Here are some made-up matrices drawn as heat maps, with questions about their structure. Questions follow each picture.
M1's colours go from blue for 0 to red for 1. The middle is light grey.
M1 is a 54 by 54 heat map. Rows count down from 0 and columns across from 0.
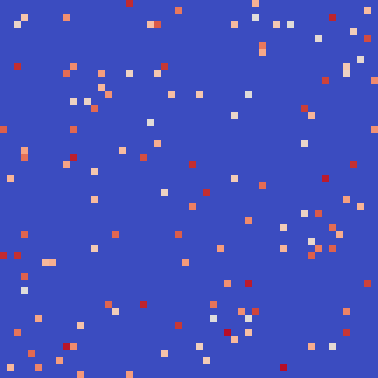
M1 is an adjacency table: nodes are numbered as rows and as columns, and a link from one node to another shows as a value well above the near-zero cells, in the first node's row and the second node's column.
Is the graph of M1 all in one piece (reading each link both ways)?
no
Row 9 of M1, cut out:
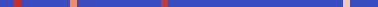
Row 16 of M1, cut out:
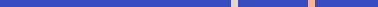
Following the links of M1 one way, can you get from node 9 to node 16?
yes
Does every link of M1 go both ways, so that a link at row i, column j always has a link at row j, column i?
yes
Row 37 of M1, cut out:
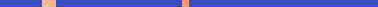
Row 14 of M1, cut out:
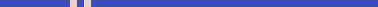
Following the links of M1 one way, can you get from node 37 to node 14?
no
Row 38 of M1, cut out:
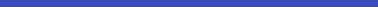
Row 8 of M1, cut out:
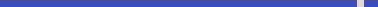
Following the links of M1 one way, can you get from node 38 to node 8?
no
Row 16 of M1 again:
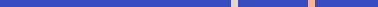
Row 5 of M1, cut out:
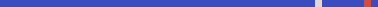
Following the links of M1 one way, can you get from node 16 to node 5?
yes
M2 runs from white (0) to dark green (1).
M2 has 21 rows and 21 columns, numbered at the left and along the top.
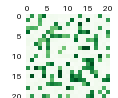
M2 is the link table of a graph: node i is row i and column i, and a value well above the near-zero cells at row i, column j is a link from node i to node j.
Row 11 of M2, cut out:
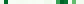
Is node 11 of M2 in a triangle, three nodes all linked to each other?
yes
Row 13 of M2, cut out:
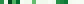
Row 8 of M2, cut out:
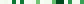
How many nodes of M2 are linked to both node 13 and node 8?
3
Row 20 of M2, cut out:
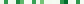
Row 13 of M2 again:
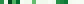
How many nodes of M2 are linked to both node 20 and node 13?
4
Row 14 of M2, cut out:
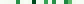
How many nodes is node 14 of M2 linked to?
6
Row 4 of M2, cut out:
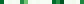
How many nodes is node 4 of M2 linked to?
7
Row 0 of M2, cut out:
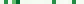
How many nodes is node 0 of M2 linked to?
5
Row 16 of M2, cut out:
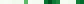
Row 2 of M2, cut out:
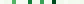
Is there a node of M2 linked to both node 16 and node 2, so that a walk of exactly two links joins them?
yes
